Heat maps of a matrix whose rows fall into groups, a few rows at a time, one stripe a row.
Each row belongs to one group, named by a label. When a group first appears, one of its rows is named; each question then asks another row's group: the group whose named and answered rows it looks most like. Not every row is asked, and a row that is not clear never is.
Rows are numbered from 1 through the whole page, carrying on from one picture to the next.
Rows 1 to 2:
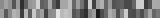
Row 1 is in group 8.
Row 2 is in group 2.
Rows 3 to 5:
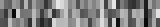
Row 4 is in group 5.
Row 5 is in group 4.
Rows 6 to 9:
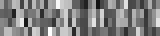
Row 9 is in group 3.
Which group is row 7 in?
5
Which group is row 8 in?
5
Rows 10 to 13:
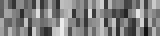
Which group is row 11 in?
8
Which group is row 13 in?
4
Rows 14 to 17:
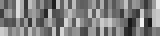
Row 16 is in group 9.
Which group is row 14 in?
5
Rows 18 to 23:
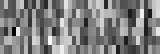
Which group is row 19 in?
9
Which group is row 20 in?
4
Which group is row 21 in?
5
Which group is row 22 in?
3
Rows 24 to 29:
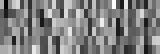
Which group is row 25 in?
9
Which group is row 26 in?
4
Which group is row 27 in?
2
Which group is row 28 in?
8
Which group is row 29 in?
3
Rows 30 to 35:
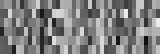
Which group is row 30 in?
8
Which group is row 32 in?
8
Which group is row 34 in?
4
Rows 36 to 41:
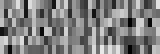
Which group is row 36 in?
5
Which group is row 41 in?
9
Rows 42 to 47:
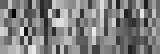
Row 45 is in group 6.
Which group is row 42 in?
4
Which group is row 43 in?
6
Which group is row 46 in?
2
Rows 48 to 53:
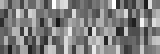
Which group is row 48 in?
2
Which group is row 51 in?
2
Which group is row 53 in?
9
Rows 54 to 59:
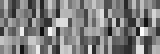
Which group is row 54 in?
6
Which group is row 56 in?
4
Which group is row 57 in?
6
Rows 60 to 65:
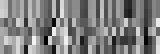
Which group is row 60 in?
3
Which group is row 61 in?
3
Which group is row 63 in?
4
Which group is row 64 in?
3
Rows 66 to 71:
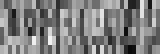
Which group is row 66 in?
9
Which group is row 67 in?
6
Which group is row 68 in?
6
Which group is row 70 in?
3
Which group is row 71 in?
3
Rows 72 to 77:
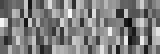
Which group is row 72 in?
9
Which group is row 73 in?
2
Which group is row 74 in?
6
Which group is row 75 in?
9
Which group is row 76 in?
9
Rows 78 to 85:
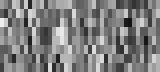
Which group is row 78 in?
2
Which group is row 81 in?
4
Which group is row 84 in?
8
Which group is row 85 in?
8
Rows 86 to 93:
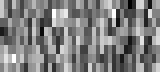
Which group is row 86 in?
9
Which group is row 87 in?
2
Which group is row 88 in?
4
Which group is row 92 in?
3
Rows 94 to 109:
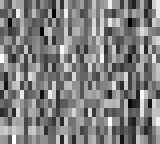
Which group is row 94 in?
9
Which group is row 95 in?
5
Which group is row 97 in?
6
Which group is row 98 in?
8
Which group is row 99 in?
2
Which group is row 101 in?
8
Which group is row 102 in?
5
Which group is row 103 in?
2
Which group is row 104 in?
6
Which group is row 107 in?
9
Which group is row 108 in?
3
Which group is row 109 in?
9
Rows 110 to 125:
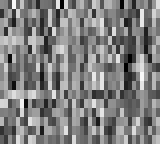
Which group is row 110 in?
9
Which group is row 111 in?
8
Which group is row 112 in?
6
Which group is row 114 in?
3
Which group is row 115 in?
4
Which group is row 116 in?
9
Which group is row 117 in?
6
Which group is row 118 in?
6
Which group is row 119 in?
6
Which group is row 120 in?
3
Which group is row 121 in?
6
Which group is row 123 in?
5
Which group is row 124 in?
5
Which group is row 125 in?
5
